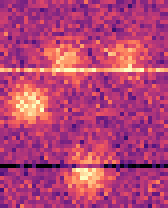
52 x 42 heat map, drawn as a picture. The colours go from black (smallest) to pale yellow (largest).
Average level on the scale: 50%. Odd lines: rows 18 and 42. Bumps: four. Stripes: none. Slope: none. Ninth with the highest average: middle left.
